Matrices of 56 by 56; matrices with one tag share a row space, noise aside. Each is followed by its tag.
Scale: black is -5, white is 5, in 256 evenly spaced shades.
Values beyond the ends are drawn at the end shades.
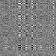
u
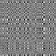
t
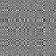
t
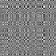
t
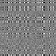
t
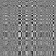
u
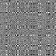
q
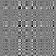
u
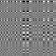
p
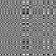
p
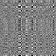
u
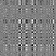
u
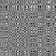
q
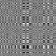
p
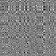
t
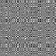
q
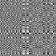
p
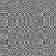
t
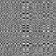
p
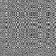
q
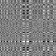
p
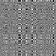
u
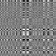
p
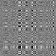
u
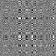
u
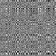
q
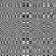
p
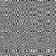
q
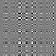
u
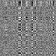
u
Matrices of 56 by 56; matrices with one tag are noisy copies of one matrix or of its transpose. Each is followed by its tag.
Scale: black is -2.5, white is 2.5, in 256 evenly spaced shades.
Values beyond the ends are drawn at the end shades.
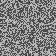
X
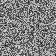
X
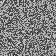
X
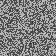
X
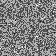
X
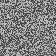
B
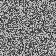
X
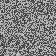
B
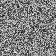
X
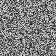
X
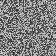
X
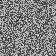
B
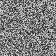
X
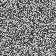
X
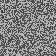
B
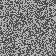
B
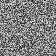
B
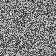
B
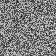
B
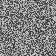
B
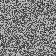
B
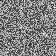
X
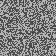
X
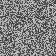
B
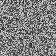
X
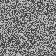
B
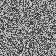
X
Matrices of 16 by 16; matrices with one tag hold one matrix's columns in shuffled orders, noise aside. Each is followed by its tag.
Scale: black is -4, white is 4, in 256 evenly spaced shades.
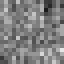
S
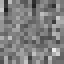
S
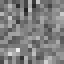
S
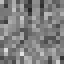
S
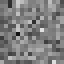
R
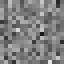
R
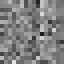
R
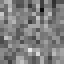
S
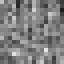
S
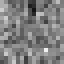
S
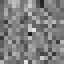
R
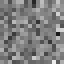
R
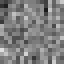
S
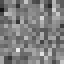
S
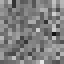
R
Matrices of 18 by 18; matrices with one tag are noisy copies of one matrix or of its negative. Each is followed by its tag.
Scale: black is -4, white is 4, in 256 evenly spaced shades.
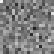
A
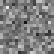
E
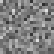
A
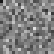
A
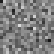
A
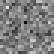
E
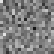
A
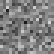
E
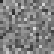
A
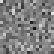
A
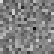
A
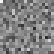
A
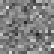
E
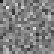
A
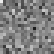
A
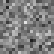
E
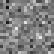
E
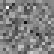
E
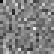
A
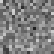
A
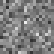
E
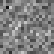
E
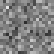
E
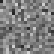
A
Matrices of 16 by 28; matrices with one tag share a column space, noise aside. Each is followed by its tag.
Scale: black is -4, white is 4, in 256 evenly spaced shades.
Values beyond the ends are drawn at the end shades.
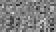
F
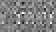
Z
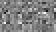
Z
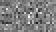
Z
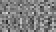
F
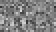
F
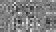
F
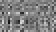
F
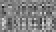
F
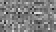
Z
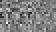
Z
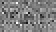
Z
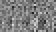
F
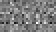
Z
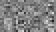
F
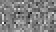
Z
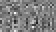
F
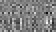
F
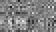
F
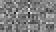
Z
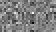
Z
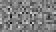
Z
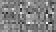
Z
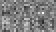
F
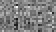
F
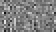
F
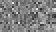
Z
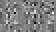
Z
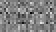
Z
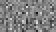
F
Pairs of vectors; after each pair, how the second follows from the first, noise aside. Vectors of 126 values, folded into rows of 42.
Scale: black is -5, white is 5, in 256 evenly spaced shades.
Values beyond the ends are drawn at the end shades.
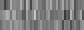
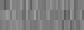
shrunk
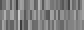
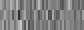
sign-scrambled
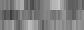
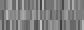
shuffled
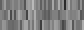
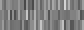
sign-scrambled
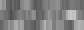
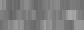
shrunk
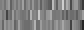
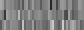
shuffled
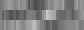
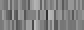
sign-scrambled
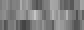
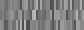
sign-scrambled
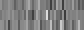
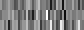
scaled up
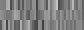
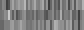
shuffled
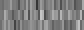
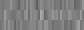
shrunk
